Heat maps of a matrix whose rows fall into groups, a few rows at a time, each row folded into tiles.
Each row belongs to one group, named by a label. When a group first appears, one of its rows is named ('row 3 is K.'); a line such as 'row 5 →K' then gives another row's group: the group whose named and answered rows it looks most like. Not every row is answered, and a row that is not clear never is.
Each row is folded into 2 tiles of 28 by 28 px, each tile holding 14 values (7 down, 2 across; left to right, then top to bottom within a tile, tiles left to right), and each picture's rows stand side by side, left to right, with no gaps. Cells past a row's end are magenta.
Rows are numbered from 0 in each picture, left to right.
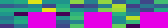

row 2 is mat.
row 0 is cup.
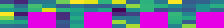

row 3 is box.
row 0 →cup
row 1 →cup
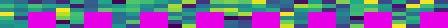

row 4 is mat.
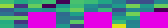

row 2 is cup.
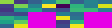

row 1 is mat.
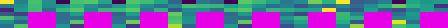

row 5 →cup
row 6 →box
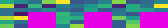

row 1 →box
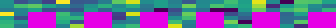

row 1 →box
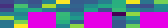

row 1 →box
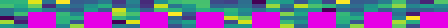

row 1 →box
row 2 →mat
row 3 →cup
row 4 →mat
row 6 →box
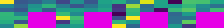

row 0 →box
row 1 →mat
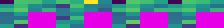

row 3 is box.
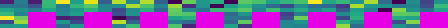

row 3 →mat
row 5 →cup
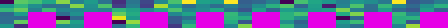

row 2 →mat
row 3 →cup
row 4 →box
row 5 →mat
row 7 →box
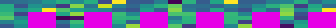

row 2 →box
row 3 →mat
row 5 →cup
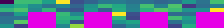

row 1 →box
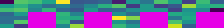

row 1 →box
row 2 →mat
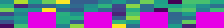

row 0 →cup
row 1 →box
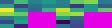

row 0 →mat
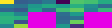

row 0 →box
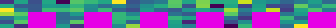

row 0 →mat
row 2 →box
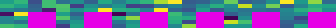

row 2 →cup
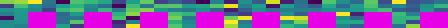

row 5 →mat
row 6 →cup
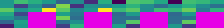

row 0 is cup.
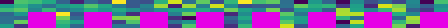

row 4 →cup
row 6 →mat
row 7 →mat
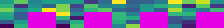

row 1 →cup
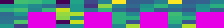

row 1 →mat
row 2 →box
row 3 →box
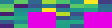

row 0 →cup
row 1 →cup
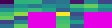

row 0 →mat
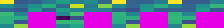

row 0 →box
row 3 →box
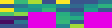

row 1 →box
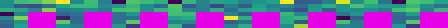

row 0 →cup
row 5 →box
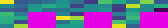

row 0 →box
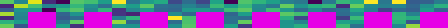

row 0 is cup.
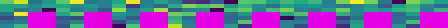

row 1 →cup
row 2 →cup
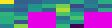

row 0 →box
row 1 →mat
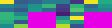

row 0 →box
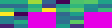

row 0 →cup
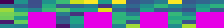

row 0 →mat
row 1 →cup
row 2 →box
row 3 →box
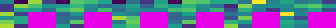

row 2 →mat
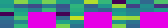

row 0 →cup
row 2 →mat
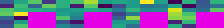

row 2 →cup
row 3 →mat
